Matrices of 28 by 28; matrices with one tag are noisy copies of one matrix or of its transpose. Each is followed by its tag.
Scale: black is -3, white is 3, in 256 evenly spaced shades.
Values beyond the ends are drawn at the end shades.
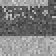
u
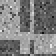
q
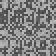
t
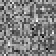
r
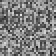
t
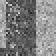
u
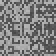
r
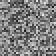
t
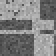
q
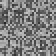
t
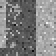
u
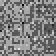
r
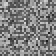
t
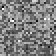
r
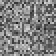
r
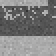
u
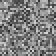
t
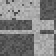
q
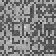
r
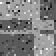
q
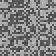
t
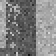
u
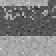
u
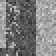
u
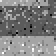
u
